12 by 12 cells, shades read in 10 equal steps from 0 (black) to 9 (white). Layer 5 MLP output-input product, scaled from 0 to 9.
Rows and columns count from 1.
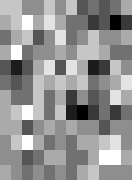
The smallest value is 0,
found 2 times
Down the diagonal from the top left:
7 7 7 5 8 7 2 0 5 7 9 5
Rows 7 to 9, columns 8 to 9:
5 3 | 0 2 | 5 5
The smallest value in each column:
3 1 3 3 4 3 1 0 1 2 0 2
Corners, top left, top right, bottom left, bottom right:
7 6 6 5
